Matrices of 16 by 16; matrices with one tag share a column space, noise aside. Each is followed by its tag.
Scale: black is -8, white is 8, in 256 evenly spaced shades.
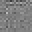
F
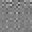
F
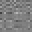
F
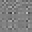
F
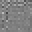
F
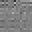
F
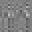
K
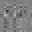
K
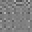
F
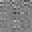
F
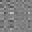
F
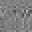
K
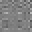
F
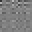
F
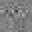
K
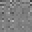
F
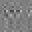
K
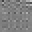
F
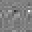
K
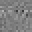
K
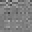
F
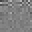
F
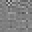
F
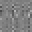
K
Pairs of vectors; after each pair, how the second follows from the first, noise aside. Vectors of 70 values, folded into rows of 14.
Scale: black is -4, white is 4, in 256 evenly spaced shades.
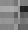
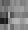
reversed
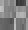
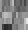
reversed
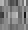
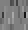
partly zeroed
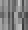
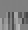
partly zeroed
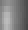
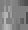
partly zeroed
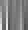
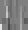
partly zeroed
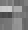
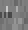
partly zeroed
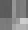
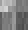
reversed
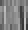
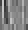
reversed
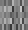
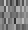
reversed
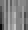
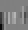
partly zeroed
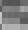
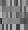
sign-scrambled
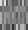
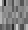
sign-scrambled
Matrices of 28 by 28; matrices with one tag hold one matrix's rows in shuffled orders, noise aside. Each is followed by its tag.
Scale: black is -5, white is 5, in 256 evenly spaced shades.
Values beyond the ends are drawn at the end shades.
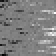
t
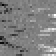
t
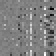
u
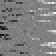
t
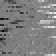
t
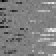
t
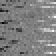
t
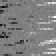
t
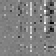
u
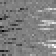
t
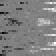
t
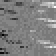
t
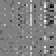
u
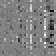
u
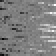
t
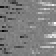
t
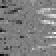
t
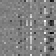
u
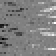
t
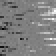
t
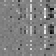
u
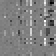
u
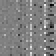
u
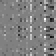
u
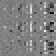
u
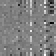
u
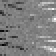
t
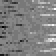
t
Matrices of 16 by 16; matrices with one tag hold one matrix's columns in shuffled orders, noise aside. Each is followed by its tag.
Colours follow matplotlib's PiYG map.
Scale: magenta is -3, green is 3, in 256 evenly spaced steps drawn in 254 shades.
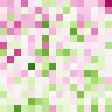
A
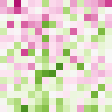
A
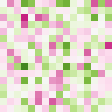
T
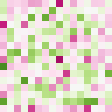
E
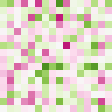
T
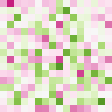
E
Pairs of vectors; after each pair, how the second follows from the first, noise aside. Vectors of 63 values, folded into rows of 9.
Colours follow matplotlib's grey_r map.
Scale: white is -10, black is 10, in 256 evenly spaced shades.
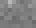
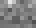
scaled up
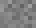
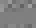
partly zeroed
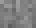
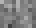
scaled up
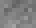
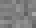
shuffled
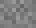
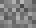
scaled up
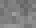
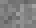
shuffled
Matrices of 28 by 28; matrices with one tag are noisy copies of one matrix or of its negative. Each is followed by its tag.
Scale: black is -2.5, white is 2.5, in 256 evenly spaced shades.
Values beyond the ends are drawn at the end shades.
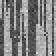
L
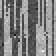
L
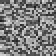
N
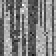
L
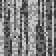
L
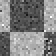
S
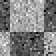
S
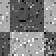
S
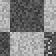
S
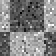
S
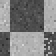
S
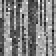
L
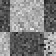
S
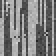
L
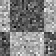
S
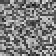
N
